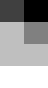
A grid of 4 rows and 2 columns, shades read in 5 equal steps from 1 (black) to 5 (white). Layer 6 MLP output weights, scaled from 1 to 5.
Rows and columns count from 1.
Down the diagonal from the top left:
2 3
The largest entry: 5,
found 2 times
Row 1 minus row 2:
-2 -2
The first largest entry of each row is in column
1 1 1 1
